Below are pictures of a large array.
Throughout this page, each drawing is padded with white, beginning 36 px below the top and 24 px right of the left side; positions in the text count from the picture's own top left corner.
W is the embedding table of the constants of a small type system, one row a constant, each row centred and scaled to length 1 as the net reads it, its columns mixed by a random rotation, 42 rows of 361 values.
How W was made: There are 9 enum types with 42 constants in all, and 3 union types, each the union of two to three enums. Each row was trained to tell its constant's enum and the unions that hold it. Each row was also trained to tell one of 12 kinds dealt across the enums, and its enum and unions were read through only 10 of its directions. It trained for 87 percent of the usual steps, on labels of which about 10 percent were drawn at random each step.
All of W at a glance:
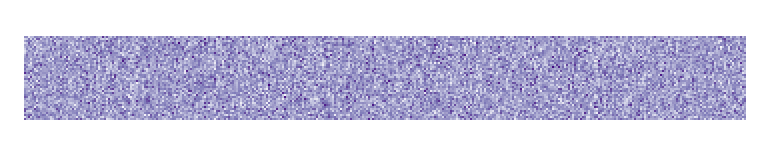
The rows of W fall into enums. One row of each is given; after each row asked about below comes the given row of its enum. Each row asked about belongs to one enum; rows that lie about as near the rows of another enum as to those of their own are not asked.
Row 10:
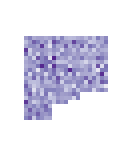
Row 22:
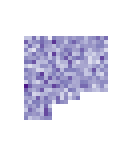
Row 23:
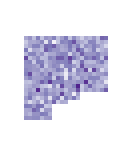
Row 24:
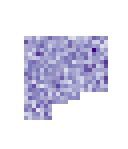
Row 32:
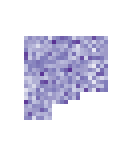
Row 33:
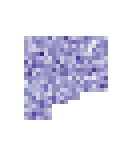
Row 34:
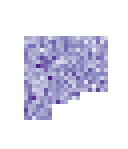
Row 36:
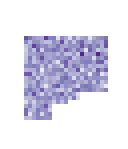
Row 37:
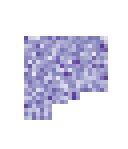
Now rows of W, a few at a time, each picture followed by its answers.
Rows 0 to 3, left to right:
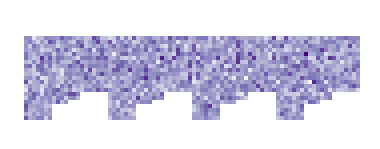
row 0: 37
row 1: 33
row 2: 23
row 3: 33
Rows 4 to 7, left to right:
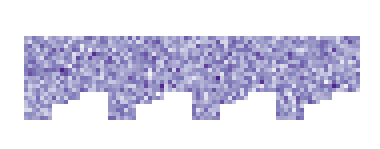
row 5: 23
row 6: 34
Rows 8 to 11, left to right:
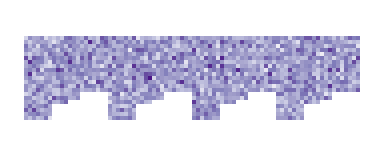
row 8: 23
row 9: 33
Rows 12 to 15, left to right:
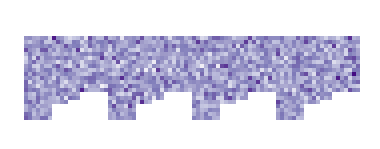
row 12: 10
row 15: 10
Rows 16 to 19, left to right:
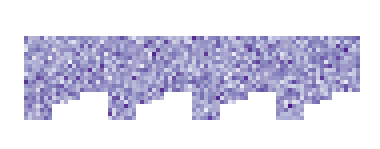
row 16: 37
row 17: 34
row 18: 37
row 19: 23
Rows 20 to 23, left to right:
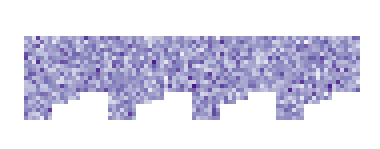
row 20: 23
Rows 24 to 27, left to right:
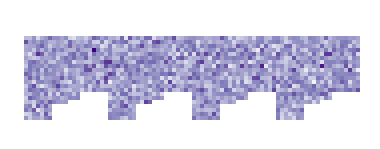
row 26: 24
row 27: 37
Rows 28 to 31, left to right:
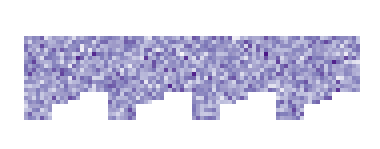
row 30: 10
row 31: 32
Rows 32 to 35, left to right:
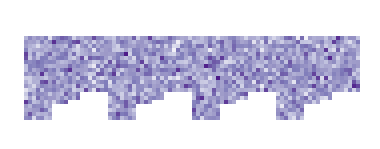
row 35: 33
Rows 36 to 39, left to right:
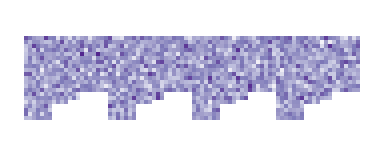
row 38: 10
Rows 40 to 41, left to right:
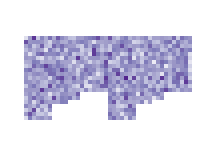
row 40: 33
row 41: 10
